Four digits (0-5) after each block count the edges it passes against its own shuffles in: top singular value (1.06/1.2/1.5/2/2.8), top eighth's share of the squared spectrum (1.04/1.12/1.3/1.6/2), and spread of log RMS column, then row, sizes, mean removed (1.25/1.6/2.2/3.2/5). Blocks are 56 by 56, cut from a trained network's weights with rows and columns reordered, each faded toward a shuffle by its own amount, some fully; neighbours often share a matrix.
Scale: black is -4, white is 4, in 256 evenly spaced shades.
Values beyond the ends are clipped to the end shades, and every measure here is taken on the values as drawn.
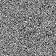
1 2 0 0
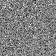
0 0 0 0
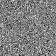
0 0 0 0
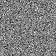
0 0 0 0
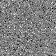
0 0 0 0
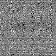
2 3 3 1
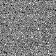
1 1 1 0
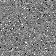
0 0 0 0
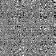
2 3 3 1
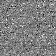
1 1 1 0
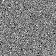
0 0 0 0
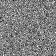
0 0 0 0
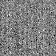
2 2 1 1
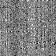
3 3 0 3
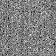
1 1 0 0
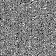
1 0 0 0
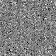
1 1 0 0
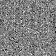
1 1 0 0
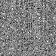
2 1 0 1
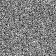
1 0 0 0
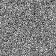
1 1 0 0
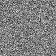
1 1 0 0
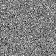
2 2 0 0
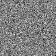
1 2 0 1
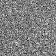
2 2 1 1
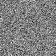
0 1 0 0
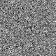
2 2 1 0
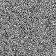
1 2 1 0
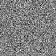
2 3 1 1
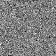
1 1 0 0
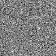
2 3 1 0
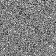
1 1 0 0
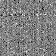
2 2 0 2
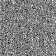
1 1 0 0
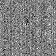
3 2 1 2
